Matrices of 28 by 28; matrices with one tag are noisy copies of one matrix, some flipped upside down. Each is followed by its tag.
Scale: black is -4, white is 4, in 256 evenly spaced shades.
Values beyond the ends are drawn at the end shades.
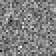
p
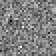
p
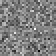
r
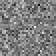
r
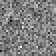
p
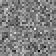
r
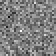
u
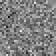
u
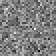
r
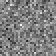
u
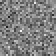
u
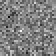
u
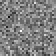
u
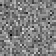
p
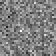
u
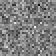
r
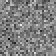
u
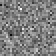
p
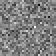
r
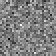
u
